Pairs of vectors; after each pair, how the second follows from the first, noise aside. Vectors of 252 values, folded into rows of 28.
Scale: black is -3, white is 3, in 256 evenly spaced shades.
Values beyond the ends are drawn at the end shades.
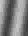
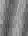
shrunk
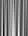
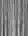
shrunk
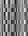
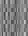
shrunk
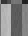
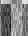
negated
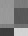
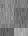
shrunk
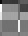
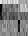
negated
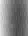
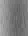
shrunk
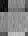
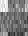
negated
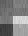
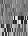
sign-scrambled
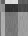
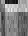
negated
